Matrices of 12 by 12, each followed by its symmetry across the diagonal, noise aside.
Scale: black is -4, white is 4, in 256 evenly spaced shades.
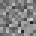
symmetric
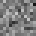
neither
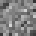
symmetric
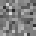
antisymmetric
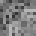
symmetric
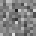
neither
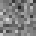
antisymmetric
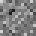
symmetric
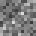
symmetric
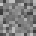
antisymmetric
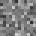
neither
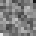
antisymmetric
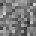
neither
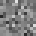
antisymmetric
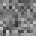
neither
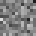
neither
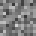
antisymmetric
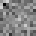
symmetric
